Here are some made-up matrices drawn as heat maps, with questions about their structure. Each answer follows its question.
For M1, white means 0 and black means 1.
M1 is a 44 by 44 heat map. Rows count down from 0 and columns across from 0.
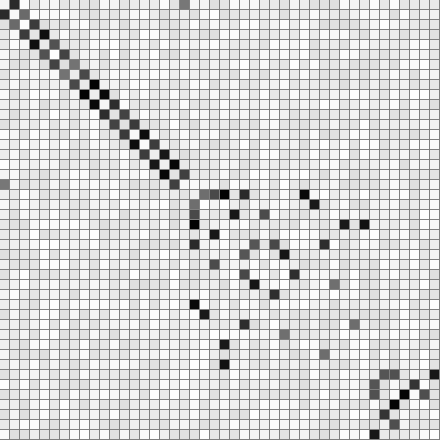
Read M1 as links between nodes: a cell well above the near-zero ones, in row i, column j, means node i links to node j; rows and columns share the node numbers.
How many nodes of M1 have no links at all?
0
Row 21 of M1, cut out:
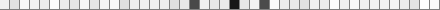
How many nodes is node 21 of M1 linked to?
3
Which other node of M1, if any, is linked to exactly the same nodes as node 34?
node 36
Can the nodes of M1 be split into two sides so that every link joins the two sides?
no
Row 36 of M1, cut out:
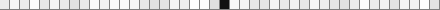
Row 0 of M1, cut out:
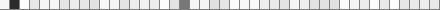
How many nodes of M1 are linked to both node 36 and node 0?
0
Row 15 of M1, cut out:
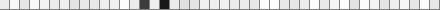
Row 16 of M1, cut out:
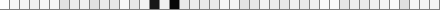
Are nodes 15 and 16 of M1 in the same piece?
yes
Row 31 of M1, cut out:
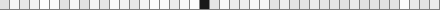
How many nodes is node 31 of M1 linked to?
1
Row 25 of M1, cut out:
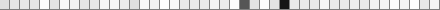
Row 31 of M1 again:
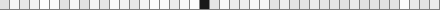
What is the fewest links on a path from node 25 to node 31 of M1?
4
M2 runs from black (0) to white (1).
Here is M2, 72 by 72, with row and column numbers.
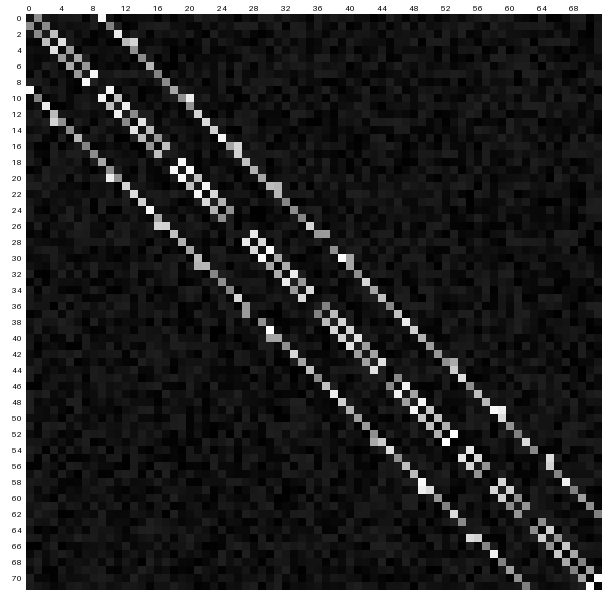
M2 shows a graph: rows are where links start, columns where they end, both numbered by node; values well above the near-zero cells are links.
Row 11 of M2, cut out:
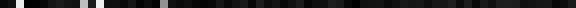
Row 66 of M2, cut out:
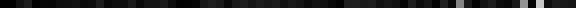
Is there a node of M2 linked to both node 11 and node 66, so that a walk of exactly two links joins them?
no
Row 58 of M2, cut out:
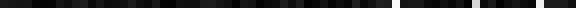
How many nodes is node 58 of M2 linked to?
3
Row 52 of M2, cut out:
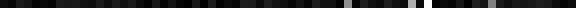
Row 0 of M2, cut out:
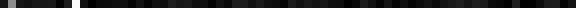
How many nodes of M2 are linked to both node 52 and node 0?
0
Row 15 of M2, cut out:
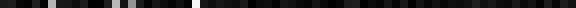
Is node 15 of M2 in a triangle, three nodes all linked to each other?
no
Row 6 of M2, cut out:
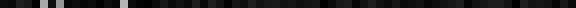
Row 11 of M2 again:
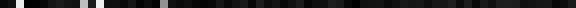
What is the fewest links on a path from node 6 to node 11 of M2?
5
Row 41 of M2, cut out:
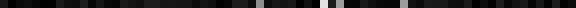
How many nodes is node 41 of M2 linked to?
4
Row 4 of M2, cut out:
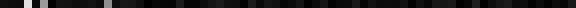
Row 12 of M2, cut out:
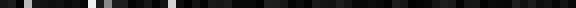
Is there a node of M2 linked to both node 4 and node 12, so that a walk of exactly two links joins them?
yes
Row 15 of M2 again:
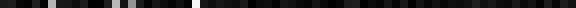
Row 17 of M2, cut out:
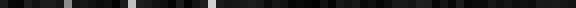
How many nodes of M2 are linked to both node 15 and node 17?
1
